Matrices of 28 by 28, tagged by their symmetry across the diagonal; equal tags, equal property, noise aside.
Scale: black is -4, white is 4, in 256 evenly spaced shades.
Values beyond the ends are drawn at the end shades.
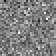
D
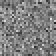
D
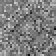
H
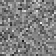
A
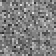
A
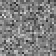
A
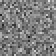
D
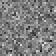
H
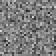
D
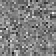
A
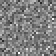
H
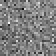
A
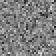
D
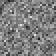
H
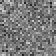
H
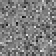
H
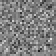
A
